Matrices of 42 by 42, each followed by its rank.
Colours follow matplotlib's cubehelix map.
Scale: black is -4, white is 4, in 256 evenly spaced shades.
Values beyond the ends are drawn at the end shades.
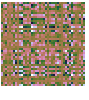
three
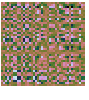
three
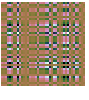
one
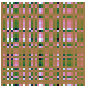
one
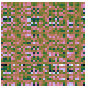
three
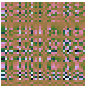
two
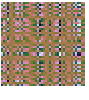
two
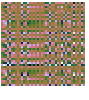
two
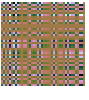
one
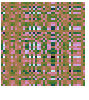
two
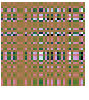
one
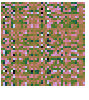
three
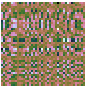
three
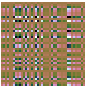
one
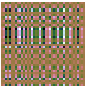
one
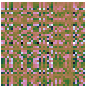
three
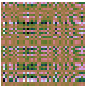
two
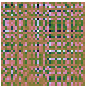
two
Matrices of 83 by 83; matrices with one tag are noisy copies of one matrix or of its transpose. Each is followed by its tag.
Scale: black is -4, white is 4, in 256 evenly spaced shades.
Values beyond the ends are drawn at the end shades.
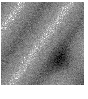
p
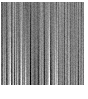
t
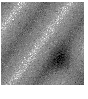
p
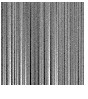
t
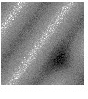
p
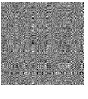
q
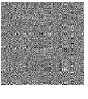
q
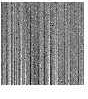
t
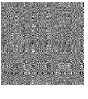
q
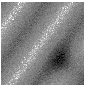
p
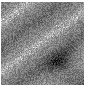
p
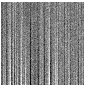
t
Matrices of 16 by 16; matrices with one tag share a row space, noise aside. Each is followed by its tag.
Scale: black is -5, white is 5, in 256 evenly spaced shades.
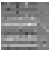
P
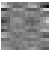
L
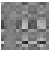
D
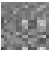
D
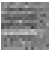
P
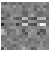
D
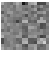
D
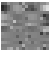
L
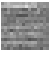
P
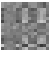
D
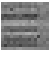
P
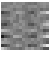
L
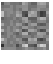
D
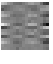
L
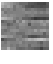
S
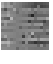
S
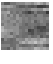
S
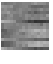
S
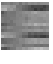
S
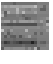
P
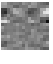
L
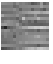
S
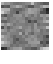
L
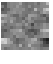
L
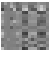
D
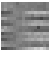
S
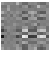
D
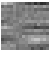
S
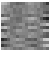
L
